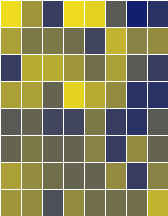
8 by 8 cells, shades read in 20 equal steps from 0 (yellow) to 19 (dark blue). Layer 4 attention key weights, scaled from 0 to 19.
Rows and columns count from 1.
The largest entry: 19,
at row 1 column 7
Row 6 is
12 10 12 12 9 16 8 12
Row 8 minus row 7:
1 0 3 -4 -1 3 -5 -5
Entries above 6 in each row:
5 6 5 4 8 8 7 7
